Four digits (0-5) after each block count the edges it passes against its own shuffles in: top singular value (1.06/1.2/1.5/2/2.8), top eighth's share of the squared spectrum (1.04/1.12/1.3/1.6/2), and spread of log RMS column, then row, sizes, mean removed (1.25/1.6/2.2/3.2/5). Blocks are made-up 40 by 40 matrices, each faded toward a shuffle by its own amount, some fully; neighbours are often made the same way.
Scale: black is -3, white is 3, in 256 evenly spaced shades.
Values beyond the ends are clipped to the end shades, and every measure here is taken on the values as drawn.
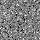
0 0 0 0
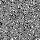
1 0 0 0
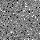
0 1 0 0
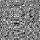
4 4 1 2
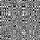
4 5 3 3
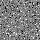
0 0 0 0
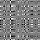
4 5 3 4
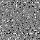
1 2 0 2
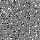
0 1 0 0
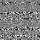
2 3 0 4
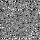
1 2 0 2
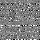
2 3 0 3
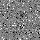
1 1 0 1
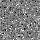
0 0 0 0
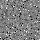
0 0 0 0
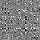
3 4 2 2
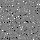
2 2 0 0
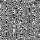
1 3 3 0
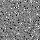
1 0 0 0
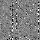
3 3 2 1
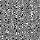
2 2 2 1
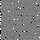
3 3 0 0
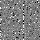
2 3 2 0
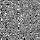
2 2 2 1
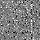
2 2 2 0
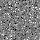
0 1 1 0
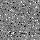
1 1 0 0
